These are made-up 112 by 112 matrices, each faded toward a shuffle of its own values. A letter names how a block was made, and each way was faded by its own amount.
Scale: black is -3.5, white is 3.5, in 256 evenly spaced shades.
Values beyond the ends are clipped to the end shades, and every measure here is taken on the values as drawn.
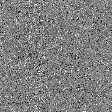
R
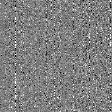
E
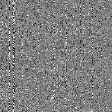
E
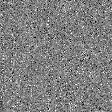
R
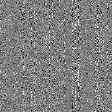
E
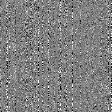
E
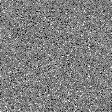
R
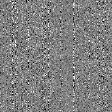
E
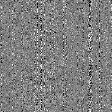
E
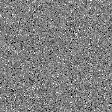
R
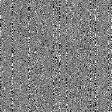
E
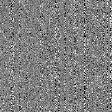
E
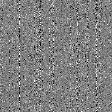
E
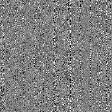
E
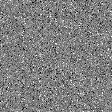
R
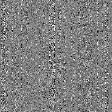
E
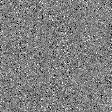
R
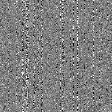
E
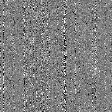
E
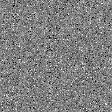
R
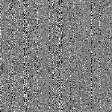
E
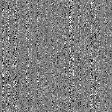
E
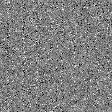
R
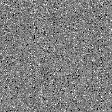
R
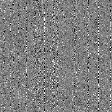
E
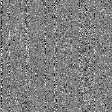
E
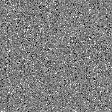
R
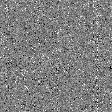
R
